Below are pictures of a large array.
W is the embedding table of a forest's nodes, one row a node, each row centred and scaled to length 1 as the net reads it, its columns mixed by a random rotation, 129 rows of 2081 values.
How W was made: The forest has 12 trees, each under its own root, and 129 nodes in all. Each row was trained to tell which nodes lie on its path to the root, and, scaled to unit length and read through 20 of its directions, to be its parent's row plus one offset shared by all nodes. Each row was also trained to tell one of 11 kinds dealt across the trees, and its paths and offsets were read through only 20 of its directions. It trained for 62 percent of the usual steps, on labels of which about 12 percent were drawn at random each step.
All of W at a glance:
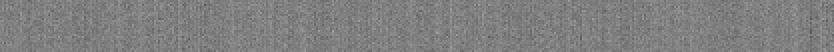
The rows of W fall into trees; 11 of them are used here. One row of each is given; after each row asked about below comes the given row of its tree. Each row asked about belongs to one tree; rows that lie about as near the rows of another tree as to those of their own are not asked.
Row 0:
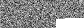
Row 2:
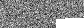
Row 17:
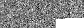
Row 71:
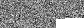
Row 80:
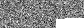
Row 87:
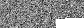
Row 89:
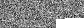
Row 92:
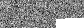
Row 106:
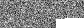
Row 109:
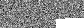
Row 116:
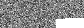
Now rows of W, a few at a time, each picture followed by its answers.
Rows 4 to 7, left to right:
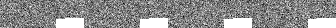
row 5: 80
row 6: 87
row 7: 89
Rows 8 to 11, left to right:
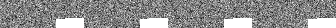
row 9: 109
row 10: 71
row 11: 116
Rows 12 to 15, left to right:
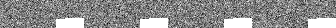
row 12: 71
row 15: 109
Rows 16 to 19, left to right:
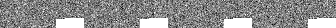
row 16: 89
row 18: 17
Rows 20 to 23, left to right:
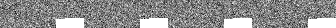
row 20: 87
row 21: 106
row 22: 80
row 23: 80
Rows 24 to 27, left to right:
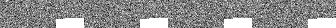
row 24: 109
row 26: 0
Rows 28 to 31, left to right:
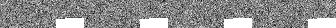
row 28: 87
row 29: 87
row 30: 2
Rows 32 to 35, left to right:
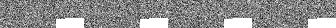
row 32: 0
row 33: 0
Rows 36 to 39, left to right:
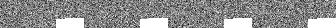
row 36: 89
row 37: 80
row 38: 89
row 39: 0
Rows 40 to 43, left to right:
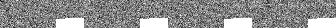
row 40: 71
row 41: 2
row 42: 71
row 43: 92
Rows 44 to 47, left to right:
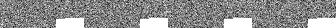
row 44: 80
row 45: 0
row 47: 0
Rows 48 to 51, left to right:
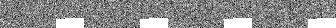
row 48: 2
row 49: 106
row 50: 109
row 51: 17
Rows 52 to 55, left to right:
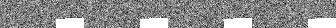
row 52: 87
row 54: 109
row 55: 71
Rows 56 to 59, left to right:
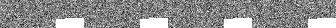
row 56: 116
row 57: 109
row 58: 80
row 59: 80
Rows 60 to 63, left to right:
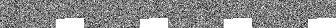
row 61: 89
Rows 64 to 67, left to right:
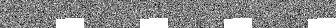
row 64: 109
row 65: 89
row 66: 89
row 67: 71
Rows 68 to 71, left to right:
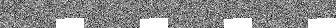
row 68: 109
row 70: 87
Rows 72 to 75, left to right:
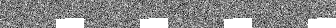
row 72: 109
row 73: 109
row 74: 87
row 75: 0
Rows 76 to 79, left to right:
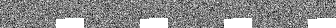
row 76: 71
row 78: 109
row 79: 87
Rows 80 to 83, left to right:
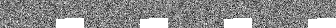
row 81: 71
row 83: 71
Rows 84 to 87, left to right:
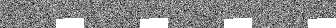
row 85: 80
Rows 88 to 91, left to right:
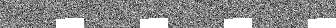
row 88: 109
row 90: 0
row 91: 116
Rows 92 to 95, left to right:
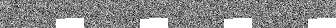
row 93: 0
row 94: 0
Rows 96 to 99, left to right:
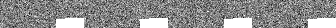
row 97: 87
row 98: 80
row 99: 71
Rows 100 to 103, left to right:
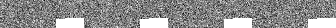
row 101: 87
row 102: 89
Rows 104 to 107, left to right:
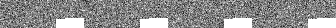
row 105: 89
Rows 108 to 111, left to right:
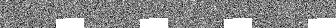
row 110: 106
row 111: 0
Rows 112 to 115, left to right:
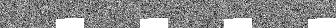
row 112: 17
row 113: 106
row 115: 71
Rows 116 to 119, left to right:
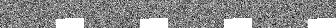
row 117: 80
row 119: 116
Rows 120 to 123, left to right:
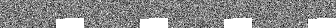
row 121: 80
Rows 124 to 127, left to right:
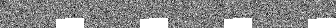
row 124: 89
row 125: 71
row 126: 0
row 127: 89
